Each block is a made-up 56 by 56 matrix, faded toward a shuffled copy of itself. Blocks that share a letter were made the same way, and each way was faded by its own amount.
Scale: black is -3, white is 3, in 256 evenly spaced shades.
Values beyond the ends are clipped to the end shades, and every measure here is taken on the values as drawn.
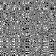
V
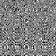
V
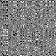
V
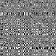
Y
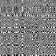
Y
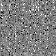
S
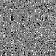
S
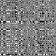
Y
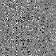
S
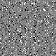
S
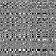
Y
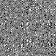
S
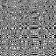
Y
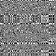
Y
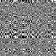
Y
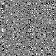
S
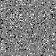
S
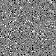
S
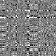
Y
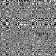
Y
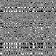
Y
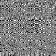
V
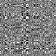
Y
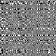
Y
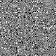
S
